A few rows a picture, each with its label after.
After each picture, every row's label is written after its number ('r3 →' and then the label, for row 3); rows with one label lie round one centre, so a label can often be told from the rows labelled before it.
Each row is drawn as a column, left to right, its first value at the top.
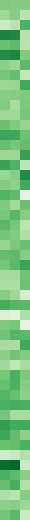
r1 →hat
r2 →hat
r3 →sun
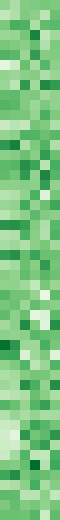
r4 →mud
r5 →mud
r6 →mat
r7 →hat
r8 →sun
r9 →mat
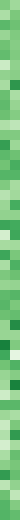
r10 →mud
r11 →mat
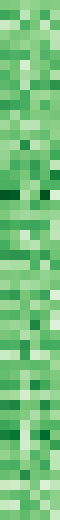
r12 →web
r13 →web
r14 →mud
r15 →mat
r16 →web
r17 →sun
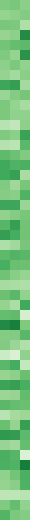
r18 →mat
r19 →mat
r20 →hat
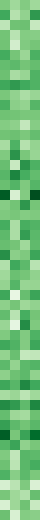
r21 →web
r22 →sun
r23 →mat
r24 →web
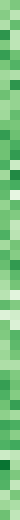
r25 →hat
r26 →sun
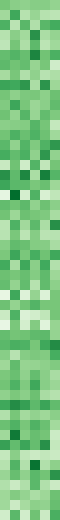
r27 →sun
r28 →web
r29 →sun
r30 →hat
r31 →sun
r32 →mud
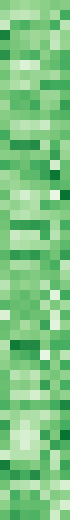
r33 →hat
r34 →mud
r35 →mud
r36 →mud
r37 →mat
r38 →sun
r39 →web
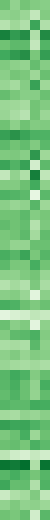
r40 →hat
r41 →hat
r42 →hat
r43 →sun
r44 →hat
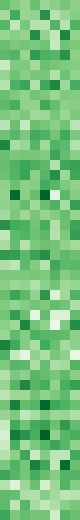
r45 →mud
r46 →web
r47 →mat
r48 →hat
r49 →web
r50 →sun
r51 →hat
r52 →mat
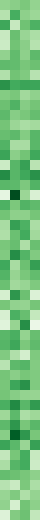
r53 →sun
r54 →web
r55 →mat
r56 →sun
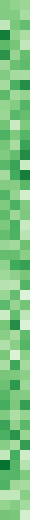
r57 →hat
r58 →mat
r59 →sun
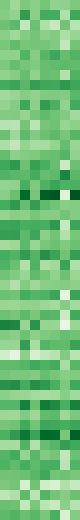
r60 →mat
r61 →mat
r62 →web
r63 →mat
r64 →web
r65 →web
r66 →sun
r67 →web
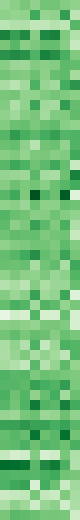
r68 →hat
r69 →hat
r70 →hat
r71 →web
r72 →hat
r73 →hat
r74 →web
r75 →sun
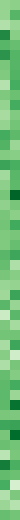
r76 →hat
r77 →web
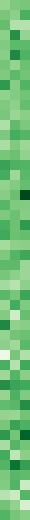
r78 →mat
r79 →hat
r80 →web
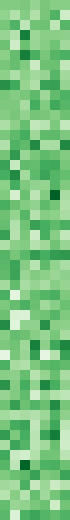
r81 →mat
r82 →sun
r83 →hat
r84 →mud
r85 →mat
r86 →web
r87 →mud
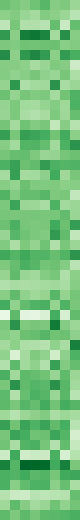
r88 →hat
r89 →mat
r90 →hat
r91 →hat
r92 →hat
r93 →mat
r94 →hat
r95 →mud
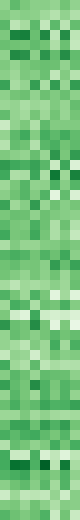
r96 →mat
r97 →hat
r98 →hat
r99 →mat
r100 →hat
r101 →sun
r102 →hat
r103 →sun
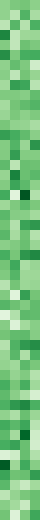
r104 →hat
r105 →sun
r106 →web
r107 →mud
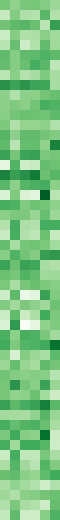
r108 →sun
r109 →mat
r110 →sun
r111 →sun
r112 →web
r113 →mud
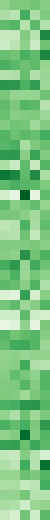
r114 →sun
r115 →sun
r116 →web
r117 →sun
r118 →hat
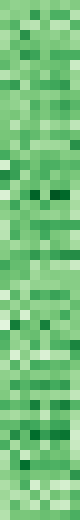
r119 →sun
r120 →mat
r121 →hat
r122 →web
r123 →mat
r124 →web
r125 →web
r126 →mud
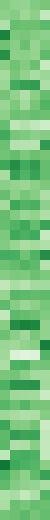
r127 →hat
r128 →mat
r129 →mat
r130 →mat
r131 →mud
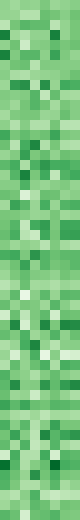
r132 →hat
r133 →mat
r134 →sun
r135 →mud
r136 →mat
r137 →hat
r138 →mat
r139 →mat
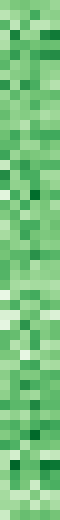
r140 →sun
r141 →hat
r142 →mat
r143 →web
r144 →hat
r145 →hat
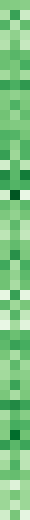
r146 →sun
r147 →web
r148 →sun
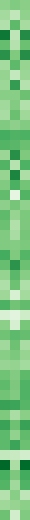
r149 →hat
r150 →sun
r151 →hat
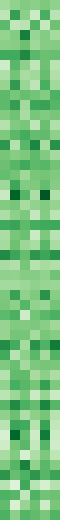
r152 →mud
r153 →web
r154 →hat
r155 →mud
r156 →web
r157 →mud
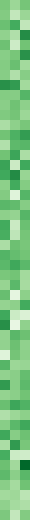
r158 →mat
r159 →sun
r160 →hat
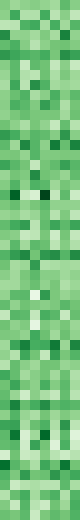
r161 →hat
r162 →web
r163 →mud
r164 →sun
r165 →web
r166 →mud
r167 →hat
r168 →mud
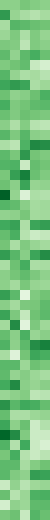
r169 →web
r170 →mat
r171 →sun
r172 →mud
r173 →mud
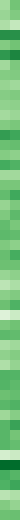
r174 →hat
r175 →hat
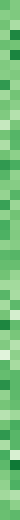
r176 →mat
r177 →hat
